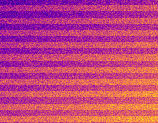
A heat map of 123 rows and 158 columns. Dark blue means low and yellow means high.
The bottom right is the ninth with the highest average. Values rise toward the bottom right. The values follow a bell shape. The top left is the ninth with the lowest average. Horizontal stripes repeat 10 times down the table.
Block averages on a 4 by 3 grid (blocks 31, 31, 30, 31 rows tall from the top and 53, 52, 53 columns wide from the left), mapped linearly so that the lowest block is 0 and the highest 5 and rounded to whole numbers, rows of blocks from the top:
0 1 2
1 2 3
2 3 4
3 4 5
